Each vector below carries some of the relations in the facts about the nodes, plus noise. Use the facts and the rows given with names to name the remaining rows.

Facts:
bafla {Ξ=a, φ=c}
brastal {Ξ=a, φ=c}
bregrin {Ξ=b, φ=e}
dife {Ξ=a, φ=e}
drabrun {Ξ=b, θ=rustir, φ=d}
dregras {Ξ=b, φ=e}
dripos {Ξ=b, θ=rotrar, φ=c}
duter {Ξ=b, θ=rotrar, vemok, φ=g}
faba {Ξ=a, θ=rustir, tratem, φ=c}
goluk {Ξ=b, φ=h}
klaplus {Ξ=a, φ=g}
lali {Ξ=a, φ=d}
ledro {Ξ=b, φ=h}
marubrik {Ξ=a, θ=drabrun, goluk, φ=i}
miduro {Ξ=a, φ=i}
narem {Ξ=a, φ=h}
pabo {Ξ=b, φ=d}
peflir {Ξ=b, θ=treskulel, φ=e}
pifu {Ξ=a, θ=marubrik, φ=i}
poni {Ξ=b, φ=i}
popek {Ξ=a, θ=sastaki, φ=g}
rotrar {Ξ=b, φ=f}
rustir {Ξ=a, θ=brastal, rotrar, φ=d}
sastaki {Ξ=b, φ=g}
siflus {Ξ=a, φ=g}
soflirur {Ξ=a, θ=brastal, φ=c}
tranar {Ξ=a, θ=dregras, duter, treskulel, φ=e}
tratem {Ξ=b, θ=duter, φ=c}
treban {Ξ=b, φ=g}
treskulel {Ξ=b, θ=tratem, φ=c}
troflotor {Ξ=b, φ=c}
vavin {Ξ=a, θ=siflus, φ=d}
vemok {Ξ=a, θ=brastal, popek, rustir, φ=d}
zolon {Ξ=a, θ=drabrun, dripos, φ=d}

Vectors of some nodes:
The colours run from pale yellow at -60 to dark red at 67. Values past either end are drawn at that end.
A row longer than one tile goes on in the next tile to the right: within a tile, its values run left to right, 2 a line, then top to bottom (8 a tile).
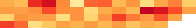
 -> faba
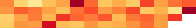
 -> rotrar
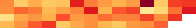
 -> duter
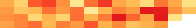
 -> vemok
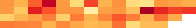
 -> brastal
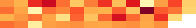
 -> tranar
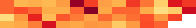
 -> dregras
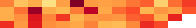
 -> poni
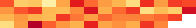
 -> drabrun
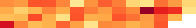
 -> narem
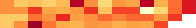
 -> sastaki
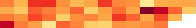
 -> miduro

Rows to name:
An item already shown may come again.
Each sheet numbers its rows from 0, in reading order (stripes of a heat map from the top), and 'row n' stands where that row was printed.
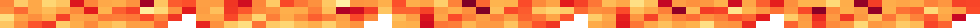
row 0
duter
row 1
bafla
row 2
bregrin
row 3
treban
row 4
troflotor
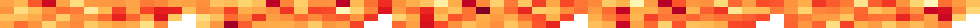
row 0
popek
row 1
sastaki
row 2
ledro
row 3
pabo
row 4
lali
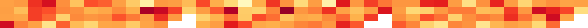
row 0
bafla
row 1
goluk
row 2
klaplus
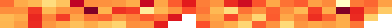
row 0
treban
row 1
dife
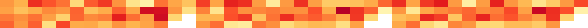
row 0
lali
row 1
siflus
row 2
siflus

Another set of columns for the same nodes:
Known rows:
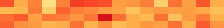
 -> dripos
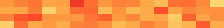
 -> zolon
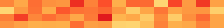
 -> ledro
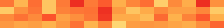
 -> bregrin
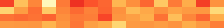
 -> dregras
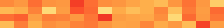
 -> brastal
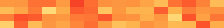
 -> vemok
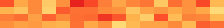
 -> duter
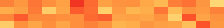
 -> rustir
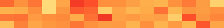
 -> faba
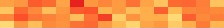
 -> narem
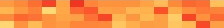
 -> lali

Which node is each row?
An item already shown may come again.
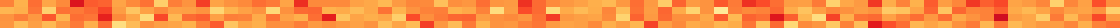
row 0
treban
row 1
bafla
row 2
brastal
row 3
poni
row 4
troflotor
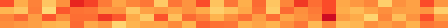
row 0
duter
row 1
troflotor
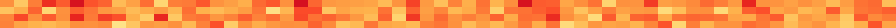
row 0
sastaki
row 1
popek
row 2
treban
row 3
dife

